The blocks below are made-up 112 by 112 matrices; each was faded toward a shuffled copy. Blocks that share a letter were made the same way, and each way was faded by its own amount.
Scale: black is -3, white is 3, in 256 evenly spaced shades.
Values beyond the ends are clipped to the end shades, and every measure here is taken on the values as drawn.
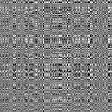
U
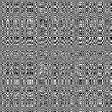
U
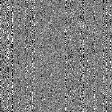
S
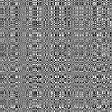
U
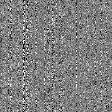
S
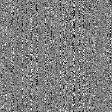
S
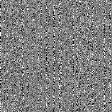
S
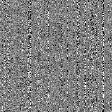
S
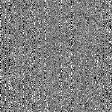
S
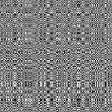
U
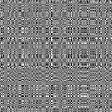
U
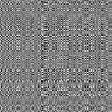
U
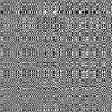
U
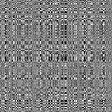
U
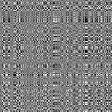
U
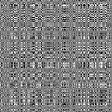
U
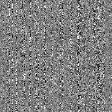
S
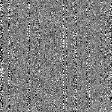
S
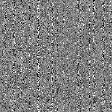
S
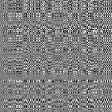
U
